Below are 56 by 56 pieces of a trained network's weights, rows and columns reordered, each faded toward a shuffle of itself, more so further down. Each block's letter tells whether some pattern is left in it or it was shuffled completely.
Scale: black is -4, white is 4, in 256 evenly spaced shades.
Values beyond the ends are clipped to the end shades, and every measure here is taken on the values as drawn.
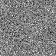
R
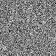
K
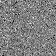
R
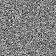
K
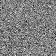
R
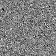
R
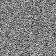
R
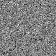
R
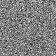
R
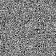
K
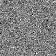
R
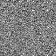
K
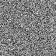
R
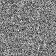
R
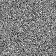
R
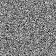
R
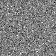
R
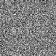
K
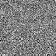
K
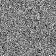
R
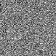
K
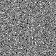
R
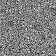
R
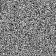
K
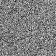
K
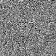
K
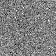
R
